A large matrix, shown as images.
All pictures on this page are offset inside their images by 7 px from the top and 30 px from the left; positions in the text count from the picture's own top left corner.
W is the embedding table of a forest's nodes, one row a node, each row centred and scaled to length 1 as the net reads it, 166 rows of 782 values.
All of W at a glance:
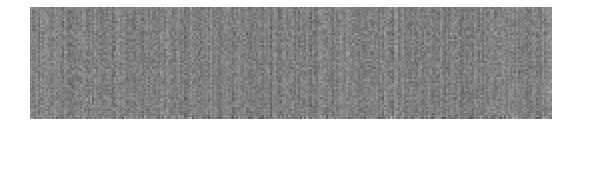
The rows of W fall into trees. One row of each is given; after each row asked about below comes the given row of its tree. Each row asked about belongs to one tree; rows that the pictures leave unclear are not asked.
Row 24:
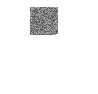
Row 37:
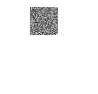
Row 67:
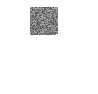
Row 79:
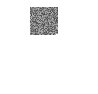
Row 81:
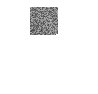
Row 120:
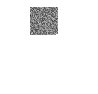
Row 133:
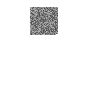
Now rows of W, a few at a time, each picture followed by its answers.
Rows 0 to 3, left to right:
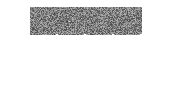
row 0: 133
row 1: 24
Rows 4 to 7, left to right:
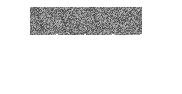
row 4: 120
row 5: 37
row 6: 120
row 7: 133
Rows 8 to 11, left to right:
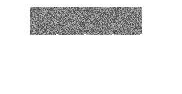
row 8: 120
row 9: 133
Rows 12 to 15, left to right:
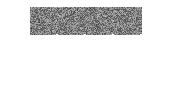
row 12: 24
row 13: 133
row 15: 133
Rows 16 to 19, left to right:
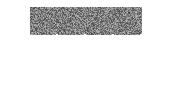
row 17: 120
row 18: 67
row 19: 37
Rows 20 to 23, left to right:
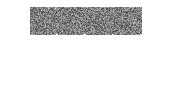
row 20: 120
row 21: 120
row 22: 81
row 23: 81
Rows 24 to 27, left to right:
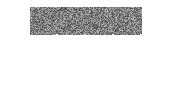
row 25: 120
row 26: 67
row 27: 81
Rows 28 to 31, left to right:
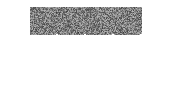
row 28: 120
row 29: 120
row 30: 120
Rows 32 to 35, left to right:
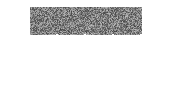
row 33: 133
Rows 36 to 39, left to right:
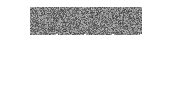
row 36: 79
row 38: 67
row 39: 67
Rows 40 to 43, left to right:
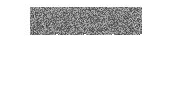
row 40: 67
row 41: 67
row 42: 133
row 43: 81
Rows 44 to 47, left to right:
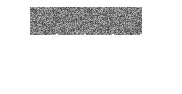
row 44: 79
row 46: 79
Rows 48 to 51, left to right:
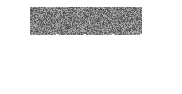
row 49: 67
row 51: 133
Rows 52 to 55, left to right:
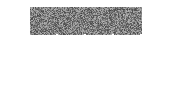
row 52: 133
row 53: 67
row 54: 79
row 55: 120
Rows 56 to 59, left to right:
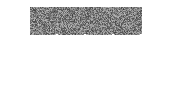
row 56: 79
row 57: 133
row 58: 120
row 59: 133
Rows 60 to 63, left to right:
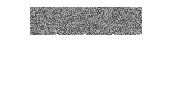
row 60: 67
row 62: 67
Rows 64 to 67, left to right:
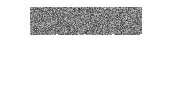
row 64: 133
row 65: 81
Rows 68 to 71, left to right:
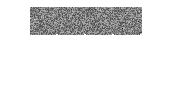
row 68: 120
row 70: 120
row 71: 37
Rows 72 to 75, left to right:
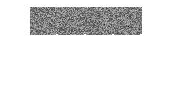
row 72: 120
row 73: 133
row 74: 81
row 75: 67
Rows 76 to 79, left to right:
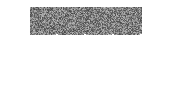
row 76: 120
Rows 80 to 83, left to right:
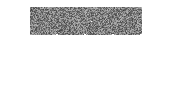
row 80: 120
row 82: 67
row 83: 37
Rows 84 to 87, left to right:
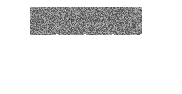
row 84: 24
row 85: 133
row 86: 133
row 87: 37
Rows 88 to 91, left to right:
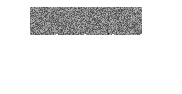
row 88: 67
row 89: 81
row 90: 24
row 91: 37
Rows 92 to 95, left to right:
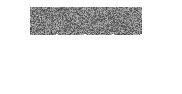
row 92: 24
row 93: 120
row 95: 81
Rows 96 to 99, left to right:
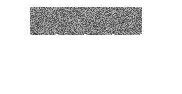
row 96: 67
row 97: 81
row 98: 81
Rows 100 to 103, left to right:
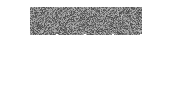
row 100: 67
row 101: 133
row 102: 133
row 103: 67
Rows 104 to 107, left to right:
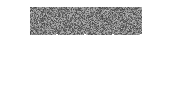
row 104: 120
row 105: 120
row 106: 67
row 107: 120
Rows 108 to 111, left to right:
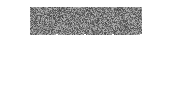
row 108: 79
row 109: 120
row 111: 120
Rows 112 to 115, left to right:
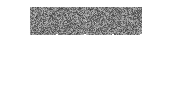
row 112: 133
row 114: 133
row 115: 79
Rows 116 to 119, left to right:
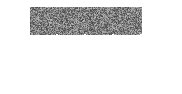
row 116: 81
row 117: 24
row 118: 37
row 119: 120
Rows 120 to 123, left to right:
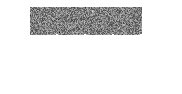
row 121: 133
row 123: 79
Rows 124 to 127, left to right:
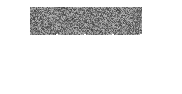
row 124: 37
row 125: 120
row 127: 79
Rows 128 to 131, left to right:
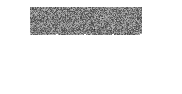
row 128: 133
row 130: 37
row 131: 79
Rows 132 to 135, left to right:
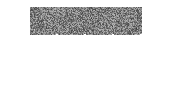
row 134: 120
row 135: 79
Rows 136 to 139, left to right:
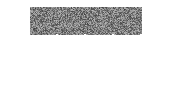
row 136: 133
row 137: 133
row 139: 67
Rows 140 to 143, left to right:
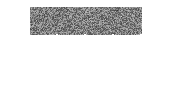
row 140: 133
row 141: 120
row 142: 67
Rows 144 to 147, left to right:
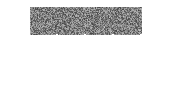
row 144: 133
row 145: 120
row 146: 67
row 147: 120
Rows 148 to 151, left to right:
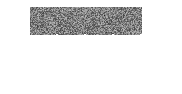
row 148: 81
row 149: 81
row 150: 67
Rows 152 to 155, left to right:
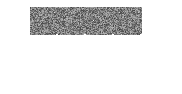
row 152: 37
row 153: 79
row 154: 24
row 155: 37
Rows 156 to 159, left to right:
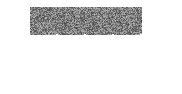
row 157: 67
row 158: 67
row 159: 79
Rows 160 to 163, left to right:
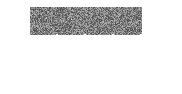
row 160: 133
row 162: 133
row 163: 133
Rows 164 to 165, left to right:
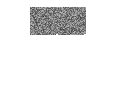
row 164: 37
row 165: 133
